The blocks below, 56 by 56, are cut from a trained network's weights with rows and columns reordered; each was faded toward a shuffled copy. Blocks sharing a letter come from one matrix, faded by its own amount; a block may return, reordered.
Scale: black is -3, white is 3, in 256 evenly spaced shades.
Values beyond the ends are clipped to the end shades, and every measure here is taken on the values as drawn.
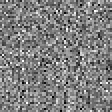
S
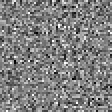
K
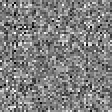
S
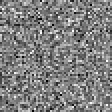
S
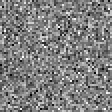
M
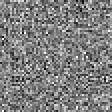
S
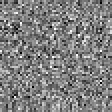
S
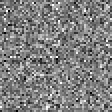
K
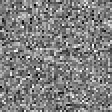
M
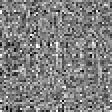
S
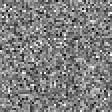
M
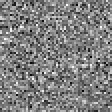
K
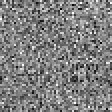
K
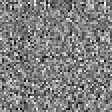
S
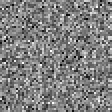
M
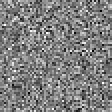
S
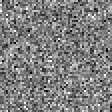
M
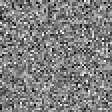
M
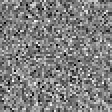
M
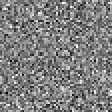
S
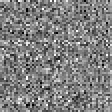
S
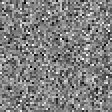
M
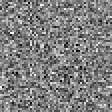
S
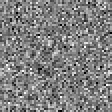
M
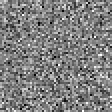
M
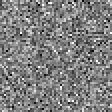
M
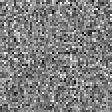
K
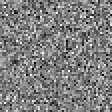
M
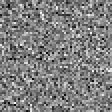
M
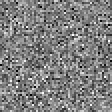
M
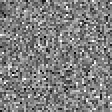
M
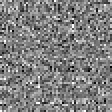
S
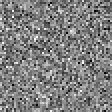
M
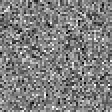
M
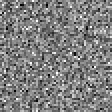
M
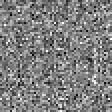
K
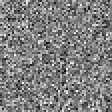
M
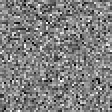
M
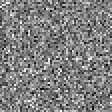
M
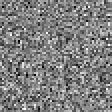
S
